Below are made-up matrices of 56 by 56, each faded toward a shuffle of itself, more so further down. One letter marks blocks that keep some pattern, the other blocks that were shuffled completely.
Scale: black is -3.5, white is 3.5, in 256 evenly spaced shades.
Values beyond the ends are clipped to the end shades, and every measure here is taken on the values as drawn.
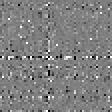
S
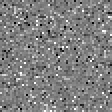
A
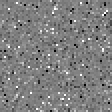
A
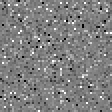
A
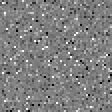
A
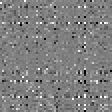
S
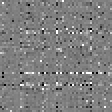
S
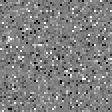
A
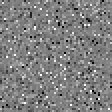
A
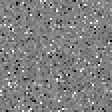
A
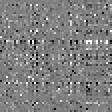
S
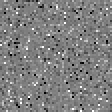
A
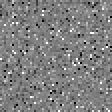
A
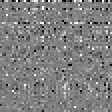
S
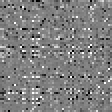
S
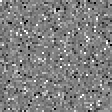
A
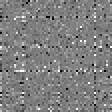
S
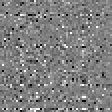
S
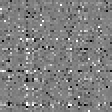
S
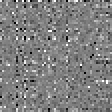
S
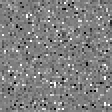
A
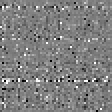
S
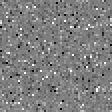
A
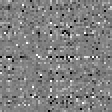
S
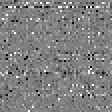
S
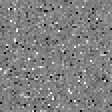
A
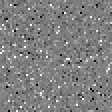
A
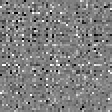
S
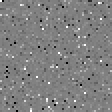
A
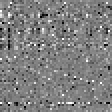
S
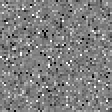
A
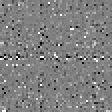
S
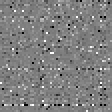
S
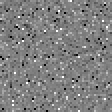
A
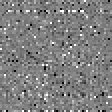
S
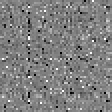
S
